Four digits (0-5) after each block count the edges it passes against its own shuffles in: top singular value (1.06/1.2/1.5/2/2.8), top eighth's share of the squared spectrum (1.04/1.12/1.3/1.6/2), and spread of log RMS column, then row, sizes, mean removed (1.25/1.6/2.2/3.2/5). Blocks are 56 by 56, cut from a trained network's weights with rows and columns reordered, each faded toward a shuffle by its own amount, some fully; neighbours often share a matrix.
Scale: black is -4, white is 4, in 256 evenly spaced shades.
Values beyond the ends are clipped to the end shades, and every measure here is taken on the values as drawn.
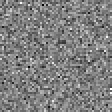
0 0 0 0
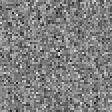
2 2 0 0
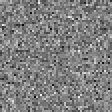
0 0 0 0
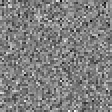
2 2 0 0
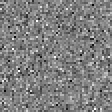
2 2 1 0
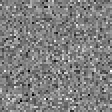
2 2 0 2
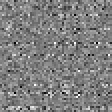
3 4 1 3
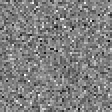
1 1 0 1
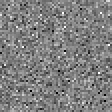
0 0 0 0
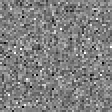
1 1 0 1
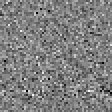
2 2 0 1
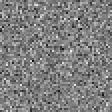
2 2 0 1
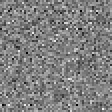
2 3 0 2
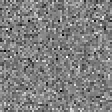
1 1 0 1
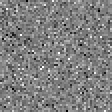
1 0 0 0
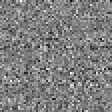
2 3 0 2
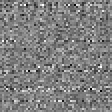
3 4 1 3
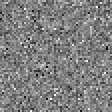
0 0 0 0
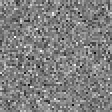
2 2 0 1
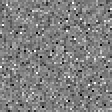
0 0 0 0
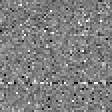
2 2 0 1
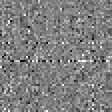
3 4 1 2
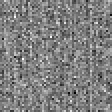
3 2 0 1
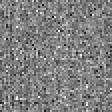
2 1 0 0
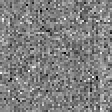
2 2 0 1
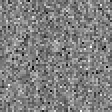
1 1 0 0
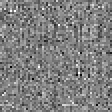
3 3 0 2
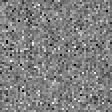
1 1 0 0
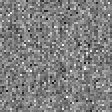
1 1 0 0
